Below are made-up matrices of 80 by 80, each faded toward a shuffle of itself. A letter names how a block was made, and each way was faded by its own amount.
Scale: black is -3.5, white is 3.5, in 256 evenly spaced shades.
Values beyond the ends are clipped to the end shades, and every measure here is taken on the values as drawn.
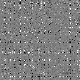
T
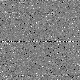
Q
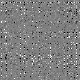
T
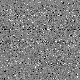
Q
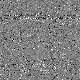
Q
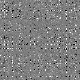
T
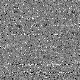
Q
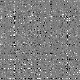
T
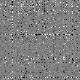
T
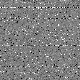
Q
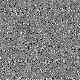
Q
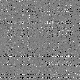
T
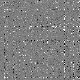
T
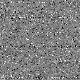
Q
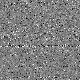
Q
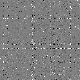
T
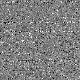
Q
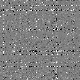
T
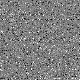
Q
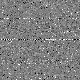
Q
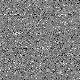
Q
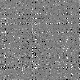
T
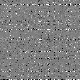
T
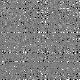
T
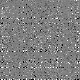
T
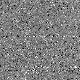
Q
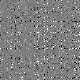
T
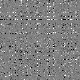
T
